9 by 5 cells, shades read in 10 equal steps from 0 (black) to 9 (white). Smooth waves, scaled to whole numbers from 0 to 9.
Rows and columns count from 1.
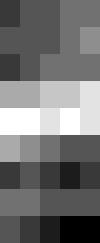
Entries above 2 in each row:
4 5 4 5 5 5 1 5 1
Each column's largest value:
9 9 8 9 8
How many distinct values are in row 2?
3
